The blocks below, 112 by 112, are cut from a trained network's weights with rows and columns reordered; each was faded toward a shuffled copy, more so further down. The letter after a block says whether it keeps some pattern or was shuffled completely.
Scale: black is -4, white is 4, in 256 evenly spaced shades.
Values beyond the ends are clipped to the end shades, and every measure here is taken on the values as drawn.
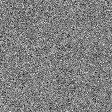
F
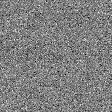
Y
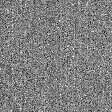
Y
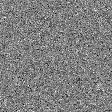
F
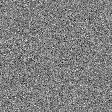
F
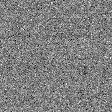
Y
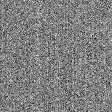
Y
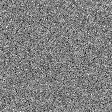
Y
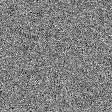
F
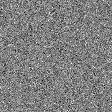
F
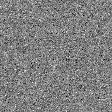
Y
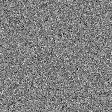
F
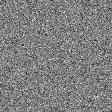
F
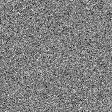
Y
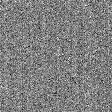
Y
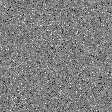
F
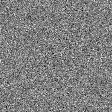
F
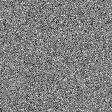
F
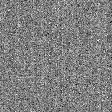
Y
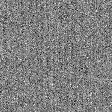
Y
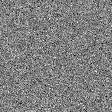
F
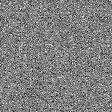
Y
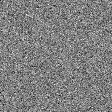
Y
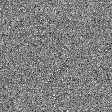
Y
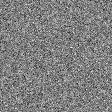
F
